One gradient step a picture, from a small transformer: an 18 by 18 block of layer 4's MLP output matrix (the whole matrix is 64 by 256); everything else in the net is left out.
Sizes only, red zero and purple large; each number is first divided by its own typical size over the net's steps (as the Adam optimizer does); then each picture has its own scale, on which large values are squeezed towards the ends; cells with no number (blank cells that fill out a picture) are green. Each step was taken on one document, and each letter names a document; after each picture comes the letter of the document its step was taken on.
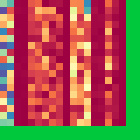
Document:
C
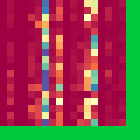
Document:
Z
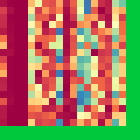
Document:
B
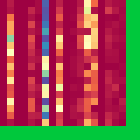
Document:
Z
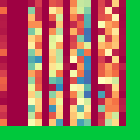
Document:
B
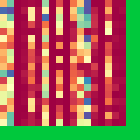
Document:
C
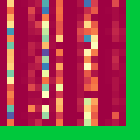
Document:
Z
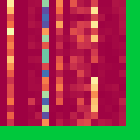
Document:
Z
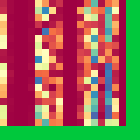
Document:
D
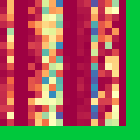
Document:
D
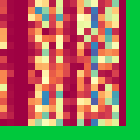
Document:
D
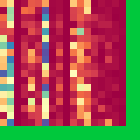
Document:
C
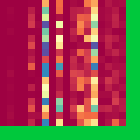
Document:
Z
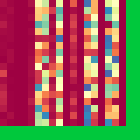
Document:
D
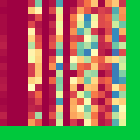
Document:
B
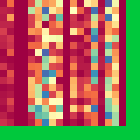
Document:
D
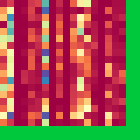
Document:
C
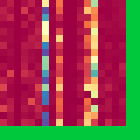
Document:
Z
